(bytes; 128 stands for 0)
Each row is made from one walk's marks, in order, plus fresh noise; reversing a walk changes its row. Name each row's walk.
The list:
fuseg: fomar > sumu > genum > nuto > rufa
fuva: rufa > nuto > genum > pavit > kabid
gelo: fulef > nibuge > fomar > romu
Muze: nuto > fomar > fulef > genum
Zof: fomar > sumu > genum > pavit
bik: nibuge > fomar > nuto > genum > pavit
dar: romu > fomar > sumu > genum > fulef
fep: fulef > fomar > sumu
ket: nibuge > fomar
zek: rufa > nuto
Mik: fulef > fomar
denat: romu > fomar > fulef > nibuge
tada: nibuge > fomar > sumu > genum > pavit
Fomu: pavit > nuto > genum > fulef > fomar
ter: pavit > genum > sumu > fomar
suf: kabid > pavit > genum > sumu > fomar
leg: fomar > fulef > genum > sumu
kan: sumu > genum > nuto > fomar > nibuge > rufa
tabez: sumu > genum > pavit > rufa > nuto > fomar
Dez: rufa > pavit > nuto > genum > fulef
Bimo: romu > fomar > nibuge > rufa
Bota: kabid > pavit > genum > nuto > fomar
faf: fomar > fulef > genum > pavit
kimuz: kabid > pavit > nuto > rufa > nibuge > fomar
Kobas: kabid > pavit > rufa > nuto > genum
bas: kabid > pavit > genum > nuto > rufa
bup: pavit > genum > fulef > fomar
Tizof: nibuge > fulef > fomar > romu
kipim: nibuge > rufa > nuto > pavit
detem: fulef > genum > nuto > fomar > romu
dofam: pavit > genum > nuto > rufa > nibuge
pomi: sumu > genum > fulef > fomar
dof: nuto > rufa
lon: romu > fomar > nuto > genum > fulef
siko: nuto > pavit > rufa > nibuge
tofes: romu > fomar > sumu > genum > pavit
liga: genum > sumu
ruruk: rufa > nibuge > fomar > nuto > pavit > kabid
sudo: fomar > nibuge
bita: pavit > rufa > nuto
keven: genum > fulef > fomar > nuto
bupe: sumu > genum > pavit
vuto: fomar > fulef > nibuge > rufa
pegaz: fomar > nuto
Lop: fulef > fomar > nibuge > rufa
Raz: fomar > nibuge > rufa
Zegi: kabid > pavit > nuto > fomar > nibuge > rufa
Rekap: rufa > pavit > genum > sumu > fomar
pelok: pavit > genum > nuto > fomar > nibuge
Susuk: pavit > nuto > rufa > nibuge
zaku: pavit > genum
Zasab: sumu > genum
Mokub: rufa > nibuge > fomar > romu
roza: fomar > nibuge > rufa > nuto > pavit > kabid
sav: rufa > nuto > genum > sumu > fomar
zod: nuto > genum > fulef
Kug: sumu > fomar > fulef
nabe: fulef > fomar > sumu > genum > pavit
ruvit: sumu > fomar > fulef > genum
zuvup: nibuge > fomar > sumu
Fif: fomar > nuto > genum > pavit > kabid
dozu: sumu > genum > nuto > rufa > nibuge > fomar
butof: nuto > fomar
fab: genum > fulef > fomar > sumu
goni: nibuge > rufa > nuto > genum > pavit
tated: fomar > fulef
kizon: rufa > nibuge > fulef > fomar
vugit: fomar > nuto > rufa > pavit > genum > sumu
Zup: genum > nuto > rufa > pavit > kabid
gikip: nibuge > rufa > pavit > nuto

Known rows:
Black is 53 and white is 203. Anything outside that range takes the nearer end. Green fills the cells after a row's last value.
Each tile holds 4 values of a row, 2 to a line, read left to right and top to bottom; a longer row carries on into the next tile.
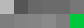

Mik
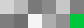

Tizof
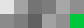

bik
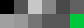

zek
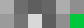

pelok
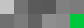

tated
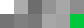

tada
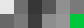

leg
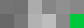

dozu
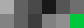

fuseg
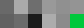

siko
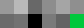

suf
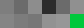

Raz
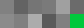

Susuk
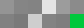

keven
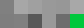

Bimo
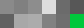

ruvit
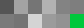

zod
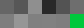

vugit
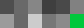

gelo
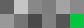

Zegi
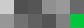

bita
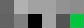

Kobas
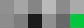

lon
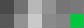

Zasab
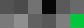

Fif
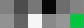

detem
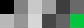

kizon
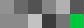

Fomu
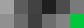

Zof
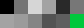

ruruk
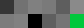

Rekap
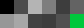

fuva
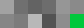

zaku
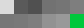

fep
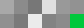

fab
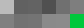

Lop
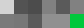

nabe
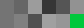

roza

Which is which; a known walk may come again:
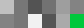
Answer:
ter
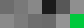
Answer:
sudo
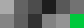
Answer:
fuseg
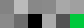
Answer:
kimuz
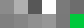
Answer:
Muze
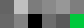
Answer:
bas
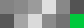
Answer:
Kug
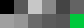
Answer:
zek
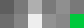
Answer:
kan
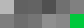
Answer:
Lop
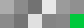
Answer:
fab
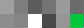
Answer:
bup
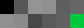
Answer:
sav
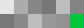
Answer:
ket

